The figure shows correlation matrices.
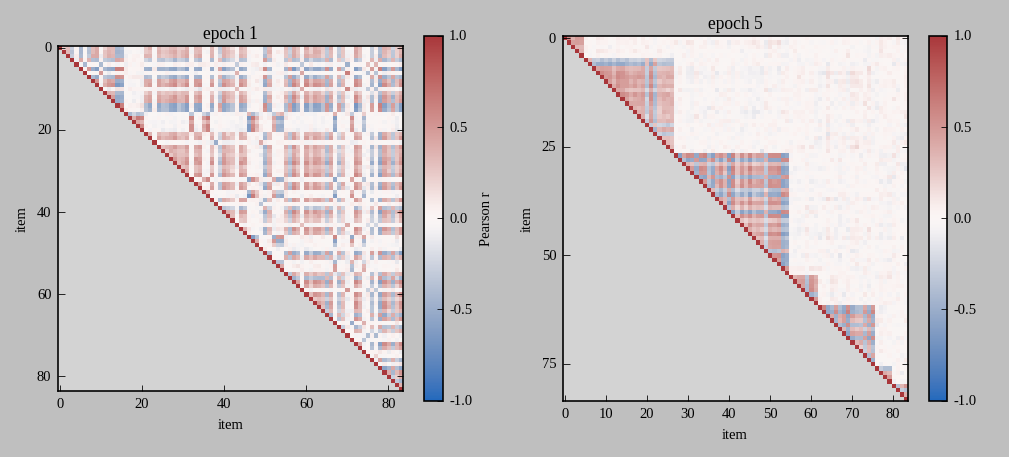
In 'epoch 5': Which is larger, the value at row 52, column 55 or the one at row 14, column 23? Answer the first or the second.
the second
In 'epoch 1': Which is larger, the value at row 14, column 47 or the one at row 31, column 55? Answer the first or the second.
the second
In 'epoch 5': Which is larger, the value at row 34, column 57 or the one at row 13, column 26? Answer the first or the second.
the second
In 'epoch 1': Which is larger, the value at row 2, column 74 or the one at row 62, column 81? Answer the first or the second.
the first
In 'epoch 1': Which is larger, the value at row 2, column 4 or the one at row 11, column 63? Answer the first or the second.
the second
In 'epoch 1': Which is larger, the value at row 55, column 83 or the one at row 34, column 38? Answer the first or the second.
the first
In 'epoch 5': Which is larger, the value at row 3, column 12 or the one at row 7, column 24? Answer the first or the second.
the second
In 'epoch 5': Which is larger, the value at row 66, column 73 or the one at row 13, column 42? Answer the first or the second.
the first
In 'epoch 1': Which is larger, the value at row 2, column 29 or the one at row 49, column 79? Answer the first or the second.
the first
